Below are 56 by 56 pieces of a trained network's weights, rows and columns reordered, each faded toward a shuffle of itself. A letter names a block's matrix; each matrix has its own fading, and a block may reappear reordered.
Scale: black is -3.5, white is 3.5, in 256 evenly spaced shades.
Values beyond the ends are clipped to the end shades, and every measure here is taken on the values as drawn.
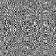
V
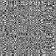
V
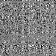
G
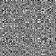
V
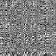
V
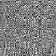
V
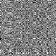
V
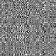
V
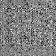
G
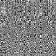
V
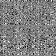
G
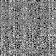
G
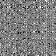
G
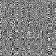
V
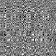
V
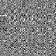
V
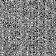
G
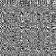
V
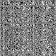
G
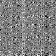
G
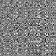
V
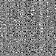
G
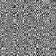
V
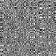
V
